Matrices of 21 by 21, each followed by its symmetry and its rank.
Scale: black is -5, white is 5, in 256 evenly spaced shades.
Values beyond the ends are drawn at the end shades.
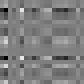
neither, rank one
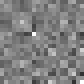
symmetric, rank three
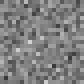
neither, full rank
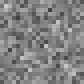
symmetric, full rank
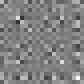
symmetric, rank three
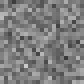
neither, full rank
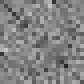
symmetric, full rank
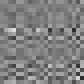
neither, rank two
